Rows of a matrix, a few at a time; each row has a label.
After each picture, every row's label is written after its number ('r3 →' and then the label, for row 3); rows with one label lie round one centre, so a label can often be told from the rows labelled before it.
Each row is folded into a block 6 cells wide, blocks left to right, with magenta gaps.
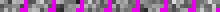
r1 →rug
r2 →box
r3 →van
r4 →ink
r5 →ink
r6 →van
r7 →ink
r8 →box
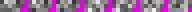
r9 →ink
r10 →ink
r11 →ink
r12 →box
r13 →box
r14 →rug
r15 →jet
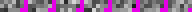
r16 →ink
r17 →van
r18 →rug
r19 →van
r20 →jet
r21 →jet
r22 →box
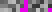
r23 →box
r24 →jet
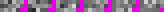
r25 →rug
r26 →van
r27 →jet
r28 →box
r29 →box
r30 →ink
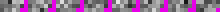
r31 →rug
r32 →box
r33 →ink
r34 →jet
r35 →ink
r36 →rug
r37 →ink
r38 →van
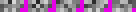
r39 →rug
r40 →rug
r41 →box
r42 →rug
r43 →box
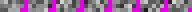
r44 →van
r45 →jet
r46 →ink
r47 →box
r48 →jet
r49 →van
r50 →ink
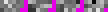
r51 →ink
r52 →van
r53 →van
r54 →rug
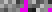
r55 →ink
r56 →van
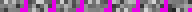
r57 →ink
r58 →box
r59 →ink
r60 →ink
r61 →rug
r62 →box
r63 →van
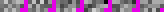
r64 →rug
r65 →ink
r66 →jet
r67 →van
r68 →van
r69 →rug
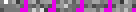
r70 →ink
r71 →rug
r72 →ink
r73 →box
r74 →rug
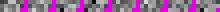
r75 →box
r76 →box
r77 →van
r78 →rug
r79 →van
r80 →ink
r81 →box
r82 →van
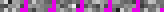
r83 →rug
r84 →ink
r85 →jet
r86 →box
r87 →van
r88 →box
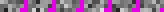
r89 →van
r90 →rug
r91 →ink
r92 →jet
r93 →van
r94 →box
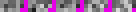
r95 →jet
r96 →van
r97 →jet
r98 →box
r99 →box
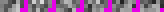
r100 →jet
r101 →ink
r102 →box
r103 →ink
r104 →jet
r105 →jet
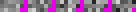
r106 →box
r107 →box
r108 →rug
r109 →rug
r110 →van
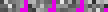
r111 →ink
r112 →van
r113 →ink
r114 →rug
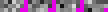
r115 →rug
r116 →jet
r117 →jet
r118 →van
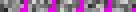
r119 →van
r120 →ink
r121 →box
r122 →jet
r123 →box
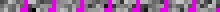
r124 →box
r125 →van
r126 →box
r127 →jet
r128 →rug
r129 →van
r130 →box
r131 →jet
